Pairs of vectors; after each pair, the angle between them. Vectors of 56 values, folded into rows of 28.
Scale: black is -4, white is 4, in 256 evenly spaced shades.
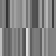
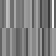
partly opposed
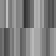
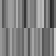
partly aligned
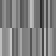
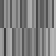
partly aligned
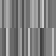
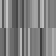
nearly parallel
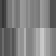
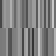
orthogonal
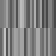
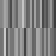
nearly parallel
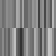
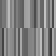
partly opposed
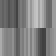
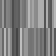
partly aligned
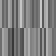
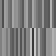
orthogonal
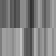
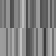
partly aligned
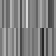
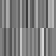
nearly opposite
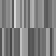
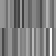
partly opposed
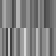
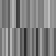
nearly opposite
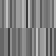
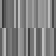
orthogonal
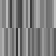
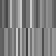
nearly opposite
